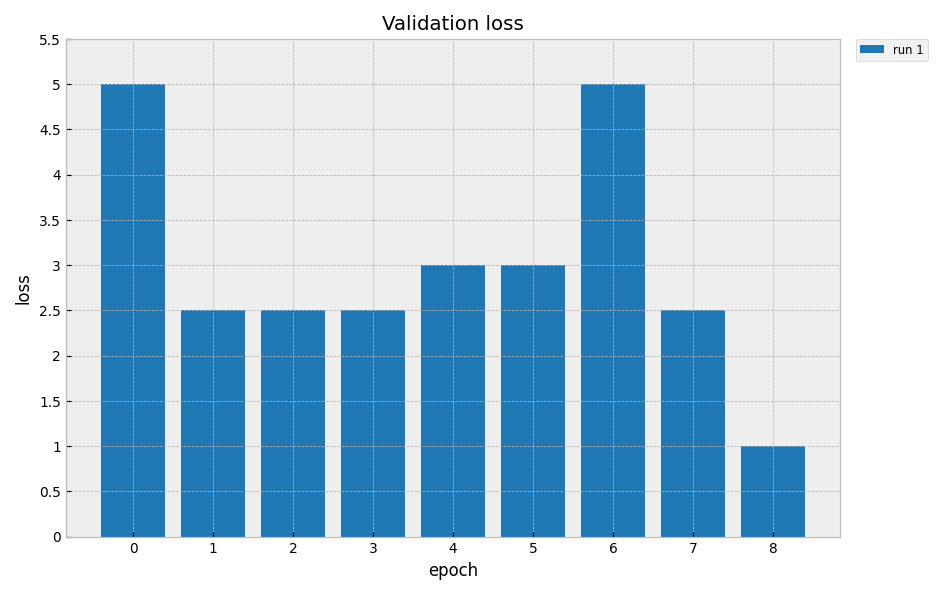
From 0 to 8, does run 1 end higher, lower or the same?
lower
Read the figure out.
Title: Validation loss
x-axis: epoch, ticks 0 1 2 3 4 5 6 7 8
y-axis: loss, ticks 0 0.5 1 1.5 2 2.5 3 3.5 4 4.5 5 5.5
Legend: run 1
Values:
run 1: 5 2.5 2.5 2.5 3 3 5 2.5 1
